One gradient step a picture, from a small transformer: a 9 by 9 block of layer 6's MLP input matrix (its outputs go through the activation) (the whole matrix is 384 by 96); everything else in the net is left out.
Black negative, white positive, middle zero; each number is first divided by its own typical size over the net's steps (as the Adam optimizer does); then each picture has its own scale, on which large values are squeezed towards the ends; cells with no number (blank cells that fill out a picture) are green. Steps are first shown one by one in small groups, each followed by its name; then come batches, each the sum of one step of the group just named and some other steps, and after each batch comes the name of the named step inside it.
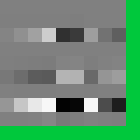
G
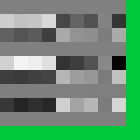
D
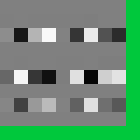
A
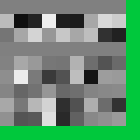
A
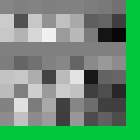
A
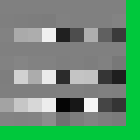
G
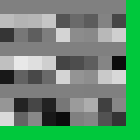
D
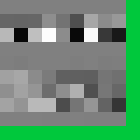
A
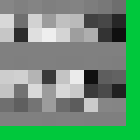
A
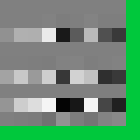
G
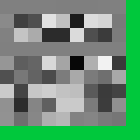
D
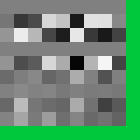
D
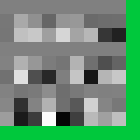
A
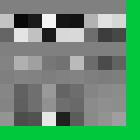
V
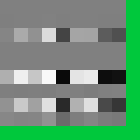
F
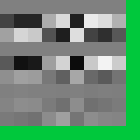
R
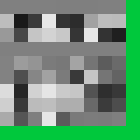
V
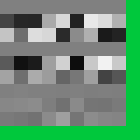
R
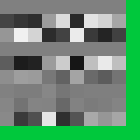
R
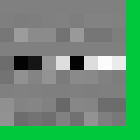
F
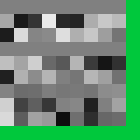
V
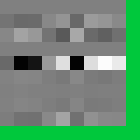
R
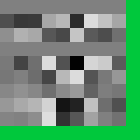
R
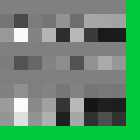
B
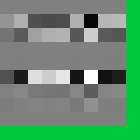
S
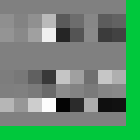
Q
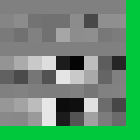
S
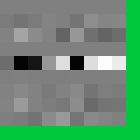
B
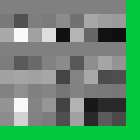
B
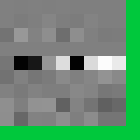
Q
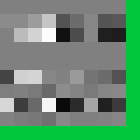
Q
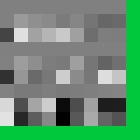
Q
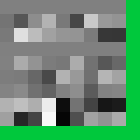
Q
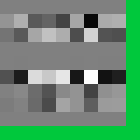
S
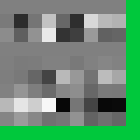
Q
